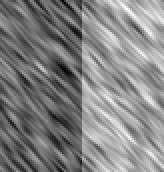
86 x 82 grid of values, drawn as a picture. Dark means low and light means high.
Seam: vertical, 50% of the way across, the right part higher. Grain: diagonal, down to the right. Average level on the scale: 50%.
